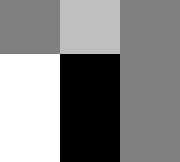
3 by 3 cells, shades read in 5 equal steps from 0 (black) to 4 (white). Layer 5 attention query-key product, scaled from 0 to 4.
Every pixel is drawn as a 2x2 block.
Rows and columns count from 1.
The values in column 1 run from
2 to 4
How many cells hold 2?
4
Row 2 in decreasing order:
4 2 0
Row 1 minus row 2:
-2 3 0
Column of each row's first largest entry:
2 1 1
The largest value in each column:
4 3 2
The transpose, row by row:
2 4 4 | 3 0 0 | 2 2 2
